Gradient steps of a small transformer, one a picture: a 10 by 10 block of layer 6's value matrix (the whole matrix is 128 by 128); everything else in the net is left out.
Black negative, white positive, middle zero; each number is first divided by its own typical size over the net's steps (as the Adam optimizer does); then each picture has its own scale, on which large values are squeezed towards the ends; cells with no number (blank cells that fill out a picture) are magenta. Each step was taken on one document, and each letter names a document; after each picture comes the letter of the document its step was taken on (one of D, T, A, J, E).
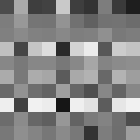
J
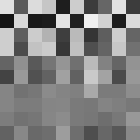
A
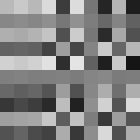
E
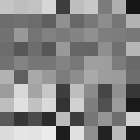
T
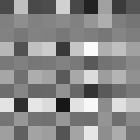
J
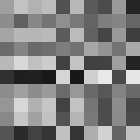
T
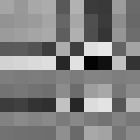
E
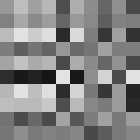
T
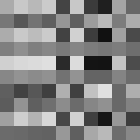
E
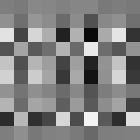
A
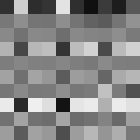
J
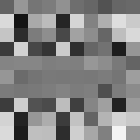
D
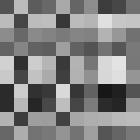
D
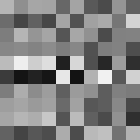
T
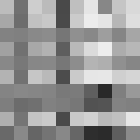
J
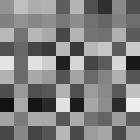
E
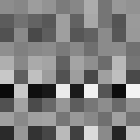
A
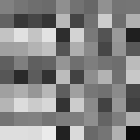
T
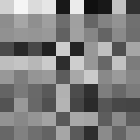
E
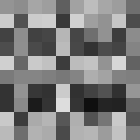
D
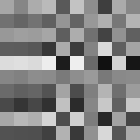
E
